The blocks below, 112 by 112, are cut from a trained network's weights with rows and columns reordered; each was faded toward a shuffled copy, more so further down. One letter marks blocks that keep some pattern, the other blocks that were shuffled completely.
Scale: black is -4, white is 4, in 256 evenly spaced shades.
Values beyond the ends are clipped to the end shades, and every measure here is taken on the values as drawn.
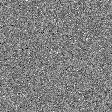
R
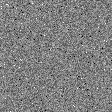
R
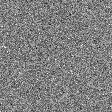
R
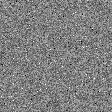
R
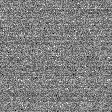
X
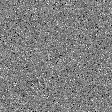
R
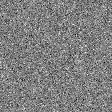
R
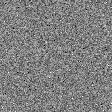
R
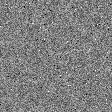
R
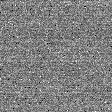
X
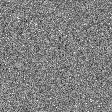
R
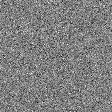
R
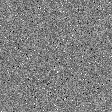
R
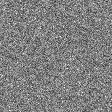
R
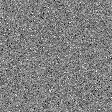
R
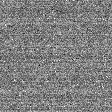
X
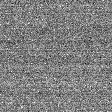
X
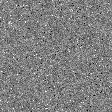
R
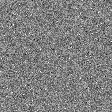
R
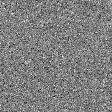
X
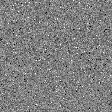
X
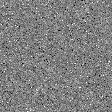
X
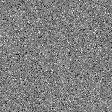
X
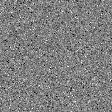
X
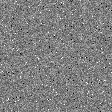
R
